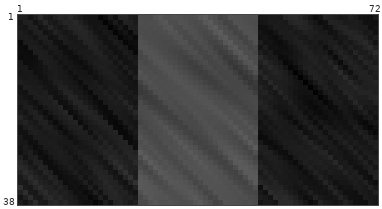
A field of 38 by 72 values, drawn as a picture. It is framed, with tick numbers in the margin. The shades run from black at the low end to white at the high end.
The table splits into one row of 3 panels. Panel 1,1: very low, slanting down to the right, faint in contrast. Panel 1,2: low, slanting down to the right, faint in contrast. Panel 1,3: very low, slanting down to the right, faint in contrast.
